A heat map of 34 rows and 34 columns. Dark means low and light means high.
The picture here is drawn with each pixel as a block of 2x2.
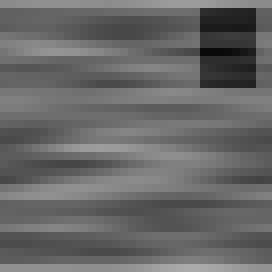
The ninth with the lowest average is the top right. The top right is the roughest part. Streaks run across, left to right. In the top right lies a patch that is lower than the rest.
